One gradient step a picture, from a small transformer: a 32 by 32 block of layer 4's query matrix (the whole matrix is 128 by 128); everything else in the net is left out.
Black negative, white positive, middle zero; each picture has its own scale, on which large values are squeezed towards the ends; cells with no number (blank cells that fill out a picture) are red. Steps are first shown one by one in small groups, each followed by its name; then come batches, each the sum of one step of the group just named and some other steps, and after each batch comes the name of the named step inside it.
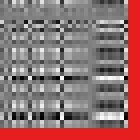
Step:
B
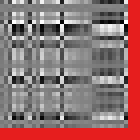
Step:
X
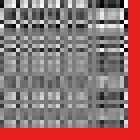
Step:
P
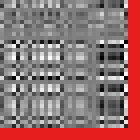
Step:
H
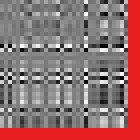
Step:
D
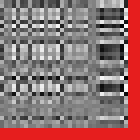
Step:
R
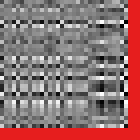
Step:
H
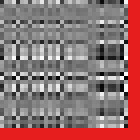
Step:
H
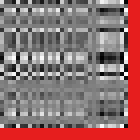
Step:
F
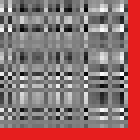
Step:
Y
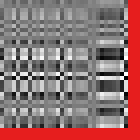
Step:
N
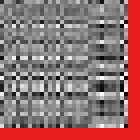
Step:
F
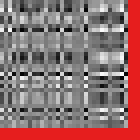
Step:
Y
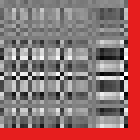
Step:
N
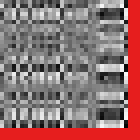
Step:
N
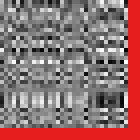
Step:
Y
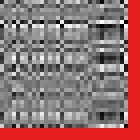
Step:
F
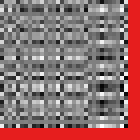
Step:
Y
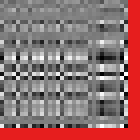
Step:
F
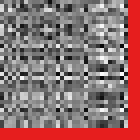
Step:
Y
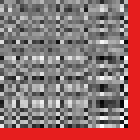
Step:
Y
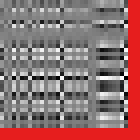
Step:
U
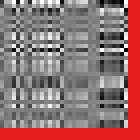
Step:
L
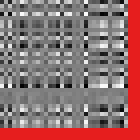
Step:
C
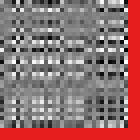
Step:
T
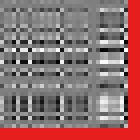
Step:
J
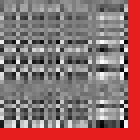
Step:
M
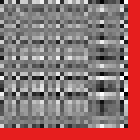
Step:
C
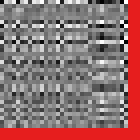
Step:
M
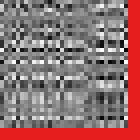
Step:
T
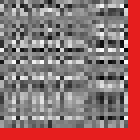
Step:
T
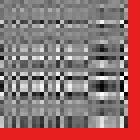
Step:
T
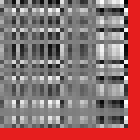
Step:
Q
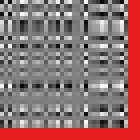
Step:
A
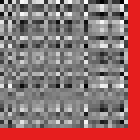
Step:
A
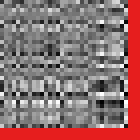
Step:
Q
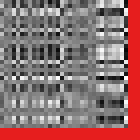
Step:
Q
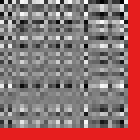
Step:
A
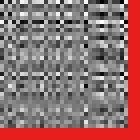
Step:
A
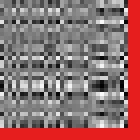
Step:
Q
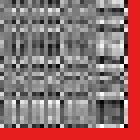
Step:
Q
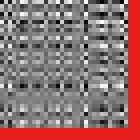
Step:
A
